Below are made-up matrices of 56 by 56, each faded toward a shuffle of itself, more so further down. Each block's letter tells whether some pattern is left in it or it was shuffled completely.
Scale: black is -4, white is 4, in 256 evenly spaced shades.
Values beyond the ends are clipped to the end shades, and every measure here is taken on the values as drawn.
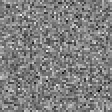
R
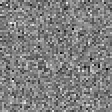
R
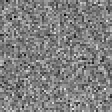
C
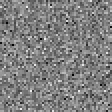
C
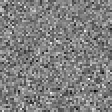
C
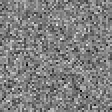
C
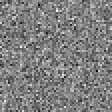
C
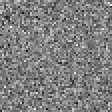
R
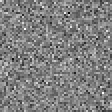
C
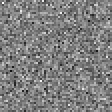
C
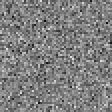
C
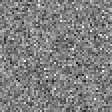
C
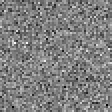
C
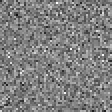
C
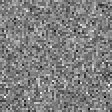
C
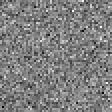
C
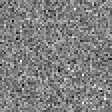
C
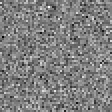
C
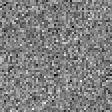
R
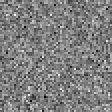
C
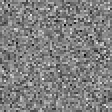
R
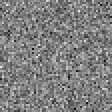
C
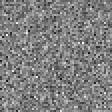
R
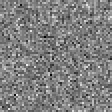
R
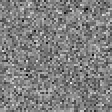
R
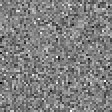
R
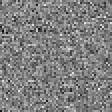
R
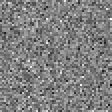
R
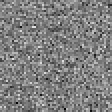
R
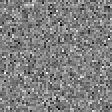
C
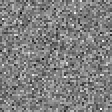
C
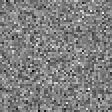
C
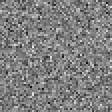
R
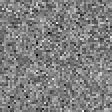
C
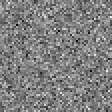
C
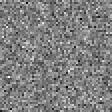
C
